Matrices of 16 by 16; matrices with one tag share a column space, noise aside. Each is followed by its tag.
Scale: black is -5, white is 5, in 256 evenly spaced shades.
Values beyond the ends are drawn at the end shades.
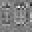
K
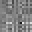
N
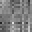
N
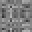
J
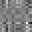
N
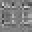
K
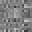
J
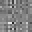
N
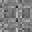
J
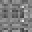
J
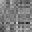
N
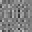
J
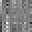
N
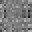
J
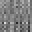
N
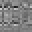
K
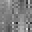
N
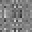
J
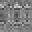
K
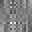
N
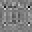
K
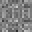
J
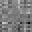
N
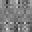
N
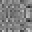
J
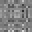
J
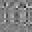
K
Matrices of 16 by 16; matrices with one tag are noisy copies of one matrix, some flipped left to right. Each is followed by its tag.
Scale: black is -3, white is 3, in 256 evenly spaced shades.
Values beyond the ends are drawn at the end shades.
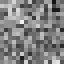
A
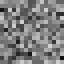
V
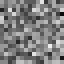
V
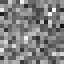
V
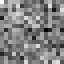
A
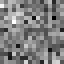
A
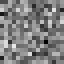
V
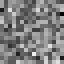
V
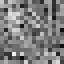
A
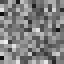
V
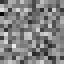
V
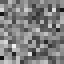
V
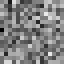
A
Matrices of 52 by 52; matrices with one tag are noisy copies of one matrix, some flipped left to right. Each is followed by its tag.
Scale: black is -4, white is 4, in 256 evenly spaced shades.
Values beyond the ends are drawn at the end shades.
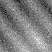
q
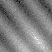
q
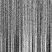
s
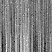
s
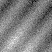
q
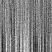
s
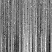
s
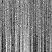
s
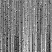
s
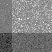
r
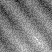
q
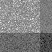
r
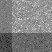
r
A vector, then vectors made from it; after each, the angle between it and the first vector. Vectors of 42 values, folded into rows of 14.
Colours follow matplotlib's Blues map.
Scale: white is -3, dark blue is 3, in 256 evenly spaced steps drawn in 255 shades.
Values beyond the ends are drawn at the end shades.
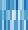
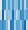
partly opposed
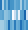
partly aligned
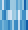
partly aligned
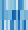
nearly opposite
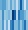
nearly opposite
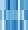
partly aligned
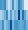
partly opposed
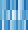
nearly parallel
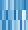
orthogonal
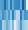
orthogonal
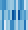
nearly opposite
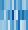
partly opposed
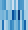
nearly opposite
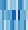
nearly opposite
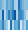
partly opposed
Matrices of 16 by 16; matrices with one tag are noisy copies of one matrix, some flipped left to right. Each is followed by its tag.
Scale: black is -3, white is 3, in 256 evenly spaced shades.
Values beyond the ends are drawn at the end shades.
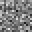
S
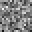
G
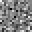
S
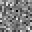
S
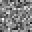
G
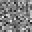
S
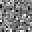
S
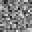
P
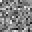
G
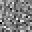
S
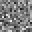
S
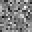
P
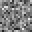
G
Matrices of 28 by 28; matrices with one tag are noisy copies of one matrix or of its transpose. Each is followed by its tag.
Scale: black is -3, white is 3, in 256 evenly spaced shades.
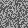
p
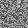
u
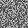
p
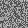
u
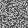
p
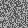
u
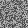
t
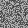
t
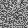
u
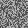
p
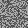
p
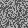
p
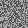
u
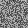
t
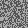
u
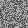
t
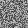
t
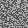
u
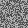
t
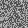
u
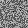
t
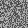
u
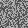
p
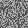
p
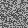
u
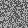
u
